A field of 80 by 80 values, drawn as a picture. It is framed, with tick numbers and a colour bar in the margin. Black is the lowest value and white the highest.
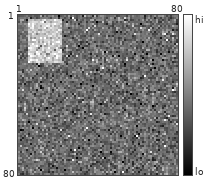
Odd patch: higher, in the top left. Stripes: none. Mirror symmetry: none. Ninth with the highest average: top left.
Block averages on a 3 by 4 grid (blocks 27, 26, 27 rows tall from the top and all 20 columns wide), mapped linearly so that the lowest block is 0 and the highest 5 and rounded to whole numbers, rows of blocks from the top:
5100
0000
0000
